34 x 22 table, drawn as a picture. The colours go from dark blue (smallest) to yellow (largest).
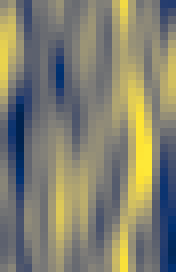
Grain: streaks running down. Average level on the scale: 50%. Ninth with the highest average: middle right.
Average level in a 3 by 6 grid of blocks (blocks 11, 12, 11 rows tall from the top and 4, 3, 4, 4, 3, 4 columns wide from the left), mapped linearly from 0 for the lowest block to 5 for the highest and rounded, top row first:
3 1 2 3 4 3
0 2 2 3 5 3
1 3 4 2 4 0
